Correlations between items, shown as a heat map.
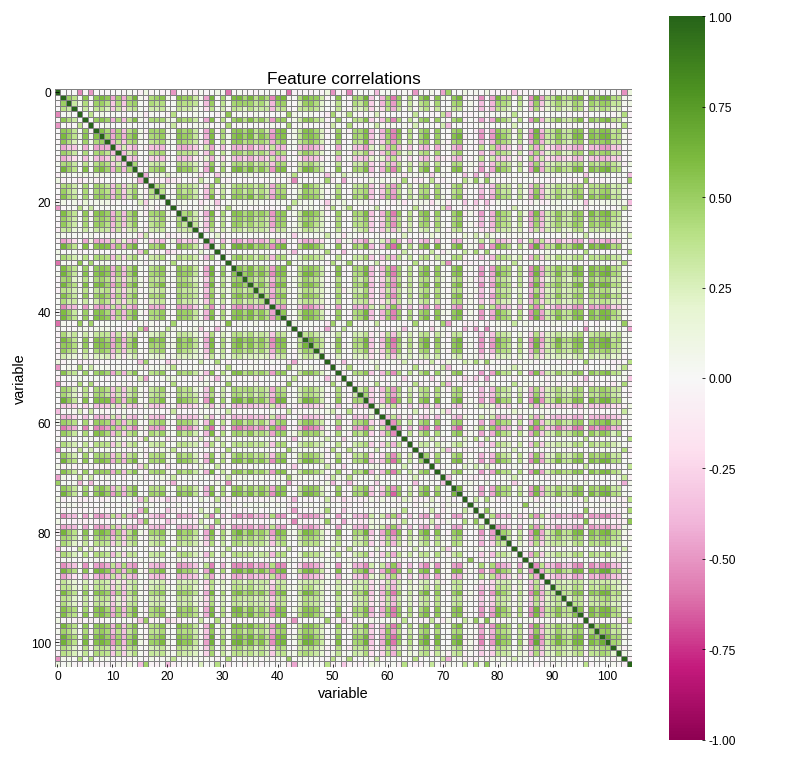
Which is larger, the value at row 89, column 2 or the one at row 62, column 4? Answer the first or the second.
the first
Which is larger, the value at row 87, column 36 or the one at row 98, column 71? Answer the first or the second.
the first
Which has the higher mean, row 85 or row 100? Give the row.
100
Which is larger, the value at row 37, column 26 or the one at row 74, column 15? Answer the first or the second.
the first
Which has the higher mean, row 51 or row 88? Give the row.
51
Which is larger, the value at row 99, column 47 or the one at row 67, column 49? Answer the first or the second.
the first
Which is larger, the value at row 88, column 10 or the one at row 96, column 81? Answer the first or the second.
the first
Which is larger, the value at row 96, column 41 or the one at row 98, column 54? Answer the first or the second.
the second
